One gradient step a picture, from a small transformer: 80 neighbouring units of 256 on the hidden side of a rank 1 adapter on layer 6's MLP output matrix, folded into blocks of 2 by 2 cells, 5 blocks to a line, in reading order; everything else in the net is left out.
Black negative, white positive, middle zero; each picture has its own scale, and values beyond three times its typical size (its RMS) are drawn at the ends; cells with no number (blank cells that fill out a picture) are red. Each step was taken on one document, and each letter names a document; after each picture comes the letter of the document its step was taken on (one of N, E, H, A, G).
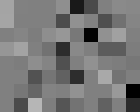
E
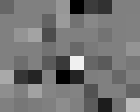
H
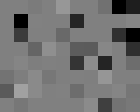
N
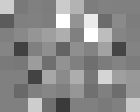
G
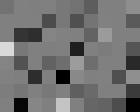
H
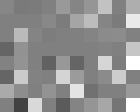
H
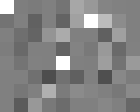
G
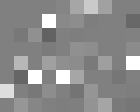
H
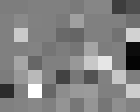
N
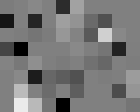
G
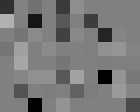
G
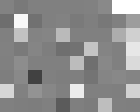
N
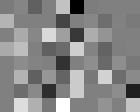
G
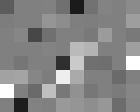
H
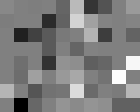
H
